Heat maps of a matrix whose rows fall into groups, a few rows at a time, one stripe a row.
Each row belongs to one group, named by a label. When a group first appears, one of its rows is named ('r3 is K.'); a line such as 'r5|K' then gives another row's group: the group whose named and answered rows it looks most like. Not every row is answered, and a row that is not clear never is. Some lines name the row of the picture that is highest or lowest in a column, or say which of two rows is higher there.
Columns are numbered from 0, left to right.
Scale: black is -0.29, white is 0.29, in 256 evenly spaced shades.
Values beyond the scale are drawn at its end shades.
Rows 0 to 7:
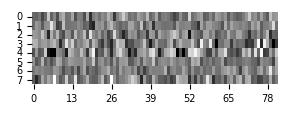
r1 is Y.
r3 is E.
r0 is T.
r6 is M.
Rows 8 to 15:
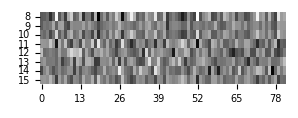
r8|T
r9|Y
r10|T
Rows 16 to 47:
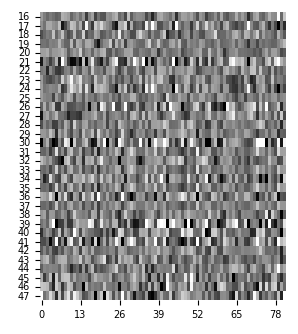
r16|M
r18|Y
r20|E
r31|T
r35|T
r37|T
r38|E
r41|T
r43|E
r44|M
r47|M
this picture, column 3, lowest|41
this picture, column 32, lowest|39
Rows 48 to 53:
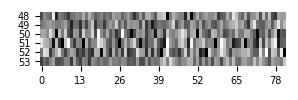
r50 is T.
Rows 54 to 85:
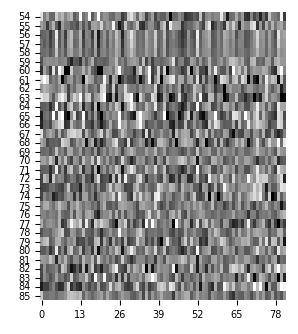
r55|E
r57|T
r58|T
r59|M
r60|Y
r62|E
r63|E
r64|T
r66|Y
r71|T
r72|Y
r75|E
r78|Y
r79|Y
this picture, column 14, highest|65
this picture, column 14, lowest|61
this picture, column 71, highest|84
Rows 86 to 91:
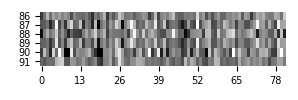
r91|Y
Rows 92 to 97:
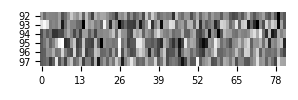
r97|T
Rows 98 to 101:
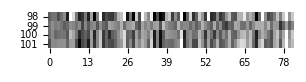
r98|M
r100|M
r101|M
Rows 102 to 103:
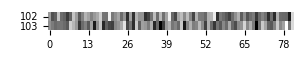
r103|M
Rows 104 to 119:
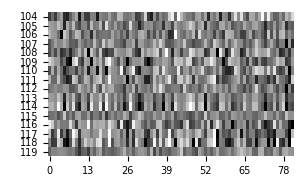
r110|E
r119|M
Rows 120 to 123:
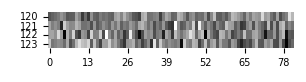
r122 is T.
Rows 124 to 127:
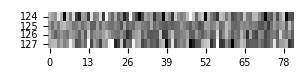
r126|E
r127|E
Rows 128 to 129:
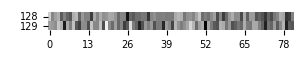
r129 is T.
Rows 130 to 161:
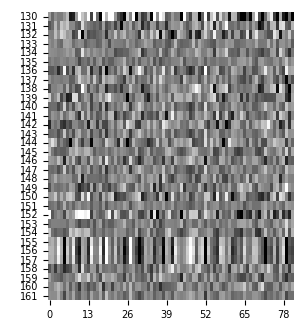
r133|Y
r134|E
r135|M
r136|T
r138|E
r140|T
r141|E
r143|T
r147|T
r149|M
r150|E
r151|T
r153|M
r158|E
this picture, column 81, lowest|130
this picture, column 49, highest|138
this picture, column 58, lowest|144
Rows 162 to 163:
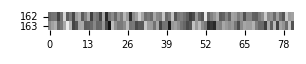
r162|T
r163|Y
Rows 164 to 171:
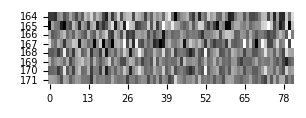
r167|M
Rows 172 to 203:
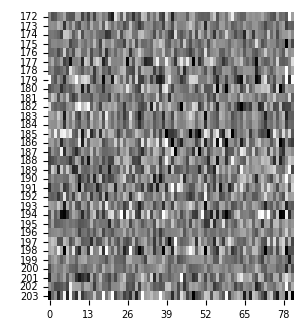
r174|Y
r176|T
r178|M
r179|M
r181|Y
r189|Y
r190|M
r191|E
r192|T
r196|M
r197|Y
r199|E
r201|M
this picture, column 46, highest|177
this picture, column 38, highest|194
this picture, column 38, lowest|198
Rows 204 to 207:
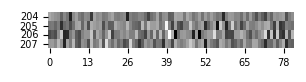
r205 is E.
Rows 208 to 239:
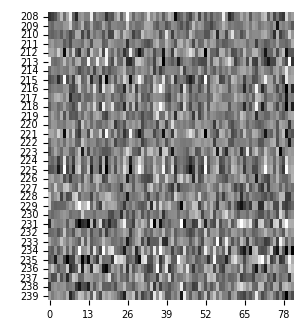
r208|Y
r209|Y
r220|E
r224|T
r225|T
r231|M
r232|T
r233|E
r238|M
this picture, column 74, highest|234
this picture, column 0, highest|213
